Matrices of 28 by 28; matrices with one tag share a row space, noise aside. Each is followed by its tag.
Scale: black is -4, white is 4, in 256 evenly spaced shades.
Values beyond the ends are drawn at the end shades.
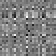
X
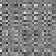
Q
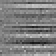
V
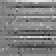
V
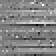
V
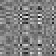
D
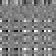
Q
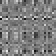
Q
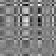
D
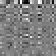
D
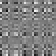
Q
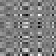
D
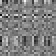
Q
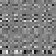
Q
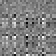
X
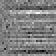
V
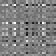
X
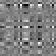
D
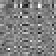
D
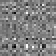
X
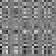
Q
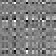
X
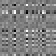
X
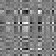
D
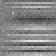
V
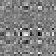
D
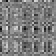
Q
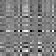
D
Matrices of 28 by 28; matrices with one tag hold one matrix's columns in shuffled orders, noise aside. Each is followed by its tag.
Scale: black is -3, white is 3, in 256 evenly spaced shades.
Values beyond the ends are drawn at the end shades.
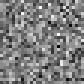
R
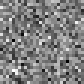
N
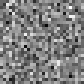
R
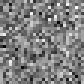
R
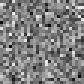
R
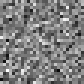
N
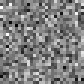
R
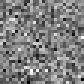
N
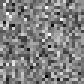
R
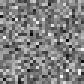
N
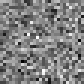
N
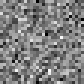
N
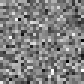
N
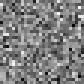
R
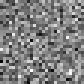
N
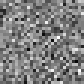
N
